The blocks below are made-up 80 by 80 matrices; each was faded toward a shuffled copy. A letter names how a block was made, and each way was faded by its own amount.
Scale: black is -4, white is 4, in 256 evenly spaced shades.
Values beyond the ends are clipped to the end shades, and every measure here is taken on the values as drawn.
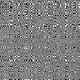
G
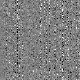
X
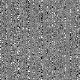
X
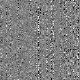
X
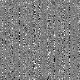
X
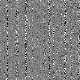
X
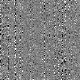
X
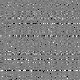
G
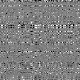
G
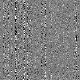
X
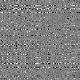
G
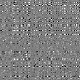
G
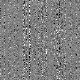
X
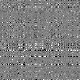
G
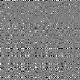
G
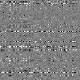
G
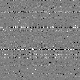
G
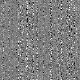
X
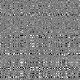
G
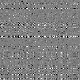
G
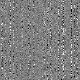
X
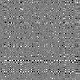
G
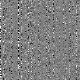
X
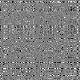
G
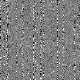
X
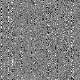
X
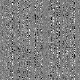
X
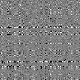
G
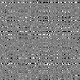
G
